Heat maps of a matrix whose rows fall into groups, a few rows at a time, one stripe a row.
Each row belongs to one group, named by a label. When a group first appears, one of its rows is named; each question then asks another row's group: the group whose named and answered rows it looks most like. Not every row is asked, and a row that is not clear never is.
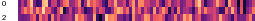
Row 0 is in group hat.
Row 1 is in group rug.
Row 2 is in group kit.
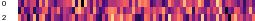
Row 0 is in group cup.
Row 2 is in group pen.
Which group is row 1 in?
kit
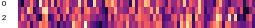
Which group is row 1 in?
hat
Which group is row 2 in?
cup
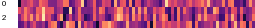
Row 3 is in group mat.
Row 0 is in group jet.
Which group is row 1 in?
rug
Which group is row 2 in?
rug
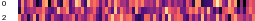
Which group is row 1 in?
jet
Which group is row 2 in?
pen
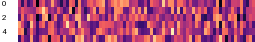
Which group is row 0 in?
pen
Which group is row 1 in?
rug
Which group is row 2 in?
hat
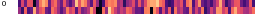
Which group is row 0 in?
kit
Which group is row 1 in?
pen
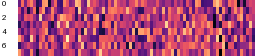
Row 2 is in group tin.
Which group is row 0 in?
hat
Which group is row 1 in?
pen
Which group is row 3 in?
jet
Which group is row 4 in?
cup
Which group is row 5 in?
mat
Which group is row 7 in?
mat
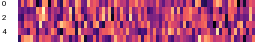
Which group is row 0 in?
hat
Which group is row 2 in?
jet
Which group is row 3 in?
tin
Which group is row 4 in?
mat
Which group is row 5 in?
rug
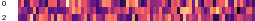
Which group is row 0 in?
mat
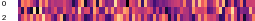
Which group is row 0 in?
rug
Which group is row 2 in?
rug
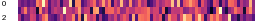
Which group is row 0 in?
jet
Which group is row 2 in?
cup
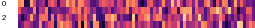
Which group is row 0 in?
mat
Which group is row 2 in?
kit
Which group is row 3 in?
tin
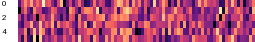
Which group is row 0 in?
rug
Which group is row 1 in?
pen
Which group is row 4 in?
pen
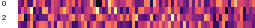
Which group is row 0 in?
pen
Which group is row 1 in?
hat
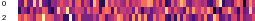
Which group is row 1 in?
jet
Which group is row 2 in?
rug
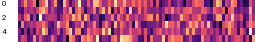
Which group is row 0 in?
hat
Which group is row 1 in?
jet
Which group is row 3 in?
jet
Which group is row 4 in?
jet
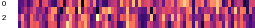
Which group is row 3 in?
mat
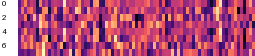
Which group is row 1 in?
hat
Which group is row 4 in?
tin
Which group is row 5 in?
hat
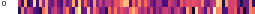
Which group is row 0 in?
cup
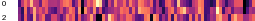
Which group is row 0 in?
hat
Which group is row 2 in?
pen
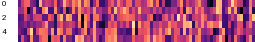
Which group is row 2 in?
tin
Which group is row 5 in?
kit
